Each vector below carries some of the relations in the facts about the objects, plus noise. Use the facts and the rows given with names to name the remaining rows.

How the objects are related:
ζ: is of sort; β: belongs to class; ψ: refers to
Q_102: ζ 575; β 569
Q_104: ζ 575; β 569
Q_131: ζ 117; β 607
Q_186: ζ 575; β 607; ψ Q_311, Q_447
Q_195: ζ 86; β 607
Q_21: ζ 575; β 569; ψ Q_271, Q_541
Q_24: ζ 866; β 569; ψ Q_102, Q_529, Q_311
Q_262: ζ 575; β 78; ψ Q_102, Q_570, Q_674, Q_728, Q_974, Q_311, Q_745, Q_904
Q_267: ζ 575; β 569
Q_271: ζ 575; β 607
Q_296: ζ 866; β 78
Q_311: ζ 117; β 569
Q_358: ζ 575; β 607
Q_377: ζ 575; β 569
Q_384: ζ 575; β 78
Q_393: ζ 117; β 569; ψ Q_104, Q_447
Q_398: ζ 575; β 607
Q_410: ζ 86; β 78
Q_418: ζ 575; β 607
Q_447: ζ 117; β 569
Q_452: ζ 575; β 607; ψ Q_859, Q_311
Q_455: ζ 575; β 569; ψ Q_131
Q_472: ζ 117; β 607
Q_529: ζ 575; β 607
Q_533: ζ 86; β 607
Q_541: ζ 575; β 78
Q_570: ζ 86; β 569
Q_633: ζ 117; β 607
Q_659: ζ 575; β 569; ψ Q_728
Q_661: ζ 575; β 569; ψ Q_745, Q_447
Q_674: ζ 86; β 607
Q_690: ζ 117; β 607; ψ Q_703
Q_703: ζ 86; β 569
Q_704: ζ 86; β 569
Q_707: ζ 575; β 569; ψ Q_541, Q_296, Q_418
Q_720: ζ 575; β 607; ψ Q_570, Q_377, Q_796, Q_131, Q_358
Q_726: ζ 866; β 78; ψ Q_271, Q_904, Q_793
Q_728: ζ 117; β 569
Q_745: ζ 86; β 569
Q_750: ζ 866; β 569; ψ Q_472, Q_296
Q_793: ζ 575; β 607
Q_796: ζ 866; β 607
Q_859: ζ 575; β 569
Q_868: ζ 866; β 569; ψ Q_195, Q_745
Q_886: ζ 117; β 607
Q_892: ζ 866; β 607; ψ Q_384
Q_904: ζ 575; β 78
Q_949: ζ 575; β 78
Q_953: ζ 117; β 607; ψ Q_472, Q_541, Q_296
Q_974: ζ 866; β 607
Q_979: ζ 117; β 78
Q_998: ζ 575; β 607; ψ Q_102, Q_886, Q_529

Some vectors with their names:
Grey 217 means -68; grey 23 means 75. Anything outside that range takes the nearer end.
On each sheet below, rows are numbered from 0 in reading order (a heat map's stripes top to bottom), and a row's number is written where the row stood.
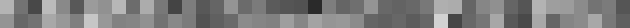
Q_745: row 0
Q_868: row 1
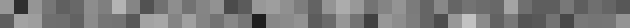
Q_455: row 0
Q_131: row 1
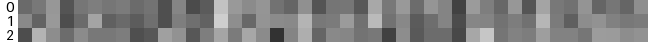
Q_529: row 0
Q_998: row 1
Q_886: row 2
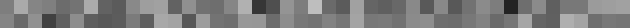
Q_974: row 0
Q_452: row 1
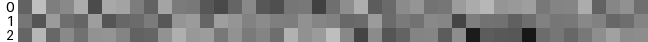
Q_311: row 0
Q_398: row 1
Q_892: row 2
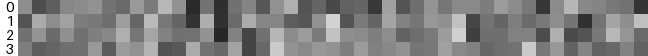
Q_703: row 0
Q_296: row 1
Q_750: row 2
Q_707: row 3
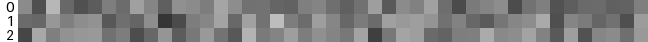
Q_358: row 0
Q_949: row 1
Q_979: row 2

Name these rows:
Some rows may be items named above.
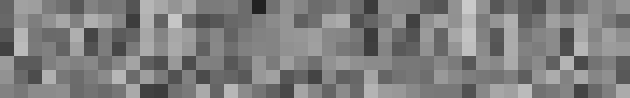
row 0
Q_131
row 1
Q_393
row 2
Q_953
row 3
Q_953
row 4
Q_659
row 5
Q_704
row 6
Q_904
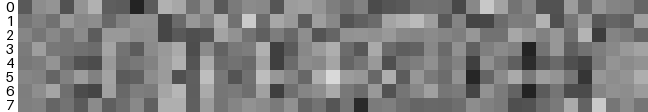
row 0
Q_690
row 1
Q_384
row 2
Q_102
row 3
Q_974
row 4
Q_796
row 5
Q_726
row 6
Q_796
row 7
Q_533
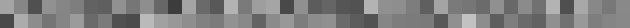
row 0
Q_410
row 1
Q_633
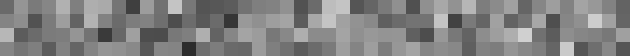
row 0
Q_393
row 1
Q_24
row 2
Q_262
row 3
Q_859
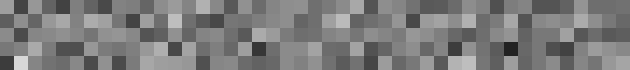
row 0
Q_720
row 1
Q_393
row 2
Q_267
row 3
Q_796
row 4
Q_472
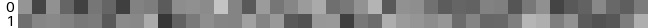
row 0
Q_720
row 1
Q_541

